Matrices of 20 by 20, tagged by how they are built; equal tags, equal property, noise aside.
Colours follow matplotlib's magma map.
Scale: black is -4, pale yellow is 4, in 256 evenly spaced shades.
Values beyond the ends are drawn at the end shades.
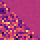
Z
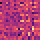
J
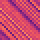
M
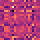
J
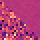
Z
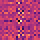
J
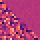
Z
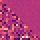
Z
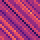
M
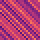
M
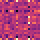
J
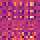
J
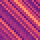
M
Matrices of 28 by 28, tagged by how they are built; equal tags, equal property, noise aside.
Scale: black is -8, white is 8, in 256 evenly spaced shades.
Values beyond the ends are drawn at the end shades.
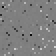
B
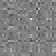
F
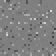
B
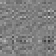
F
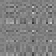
F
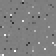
B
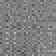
F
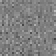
F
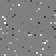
B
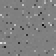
B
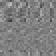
F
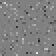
B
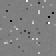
B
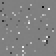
B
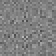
F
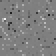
B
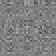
F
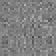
F
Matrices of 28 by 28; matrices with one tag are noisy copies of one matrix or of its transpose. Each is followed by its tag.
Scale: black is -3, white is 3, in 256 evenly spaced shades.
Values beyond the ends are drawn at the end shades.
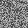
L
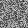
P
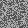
P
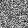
L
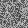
P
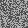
L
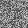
L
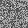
L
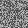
L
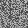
L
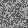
P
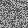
L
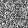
P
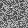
P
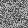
P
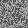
P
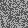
L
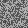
P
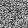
L
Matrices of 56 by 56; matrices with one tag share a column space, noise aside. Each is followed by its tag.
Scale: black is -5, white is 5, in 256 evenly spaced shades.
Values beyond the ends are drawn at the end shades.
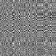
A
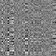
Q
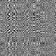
A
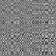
Q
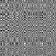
A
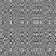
Q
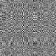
A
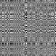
A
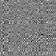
Q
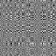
A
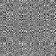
A
